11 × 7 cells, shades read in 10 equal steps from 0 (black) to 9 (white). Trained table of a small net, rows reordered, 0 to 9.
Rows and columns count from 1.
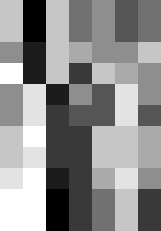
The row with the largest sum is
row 7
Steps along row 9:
up down up up up down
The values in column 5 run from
3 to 7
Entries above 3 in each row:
5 5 6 5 5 3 5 5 5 4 4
